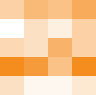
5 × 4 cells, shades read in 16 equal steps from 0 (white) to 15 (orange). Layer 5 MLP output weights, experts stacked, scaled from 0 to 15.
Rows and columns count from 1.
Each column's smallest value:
0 1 1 3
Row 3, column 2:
4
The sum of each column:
30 31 29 41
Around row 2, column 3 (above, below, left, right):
8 10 4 6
